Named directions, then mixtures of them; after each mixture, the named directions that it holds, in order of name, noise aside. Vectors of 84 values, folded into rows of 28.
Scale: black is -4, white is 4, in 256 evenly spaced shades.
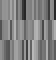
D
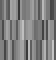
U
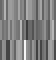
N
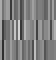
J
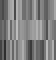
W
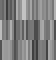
D, N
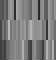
W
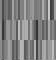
D, J, U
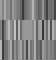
D, J, U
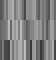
D, N, W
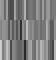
N, W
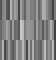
J, U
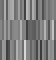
N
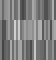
D, J, W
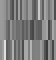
N, U, W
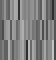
U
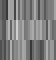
W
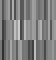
J, W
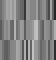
D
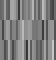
U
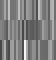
N, U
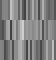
D, U, W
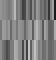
D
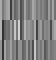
J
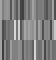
D, J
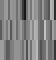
D
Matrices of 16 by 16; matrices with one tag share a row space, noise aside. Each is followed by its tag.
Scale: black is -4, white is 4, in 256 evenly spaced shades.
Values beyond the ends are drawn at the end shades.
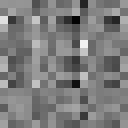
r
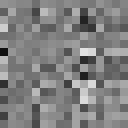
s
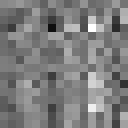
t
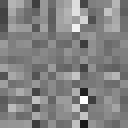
r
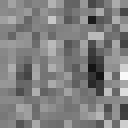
t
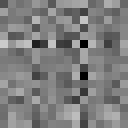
r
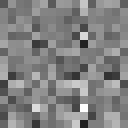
r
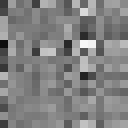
s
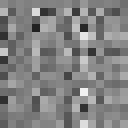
s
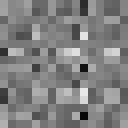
r
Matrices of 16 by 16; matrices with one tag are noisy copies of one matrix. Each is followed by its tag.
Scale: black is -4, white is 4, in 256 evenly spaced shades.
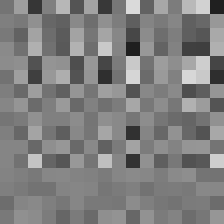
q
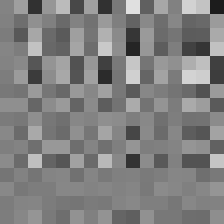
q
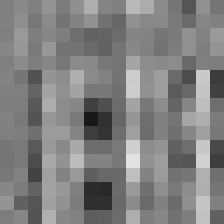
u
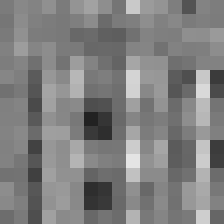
u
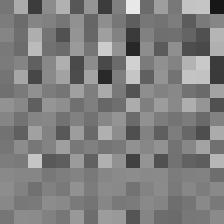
q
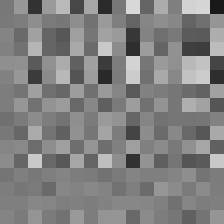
q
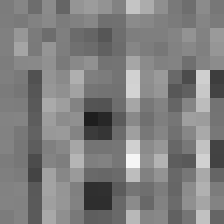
u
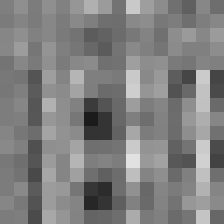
u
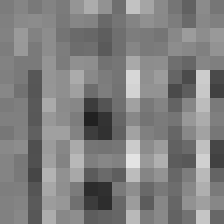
u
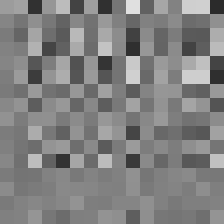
q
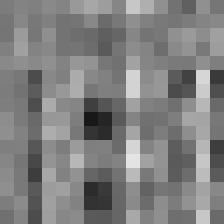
u
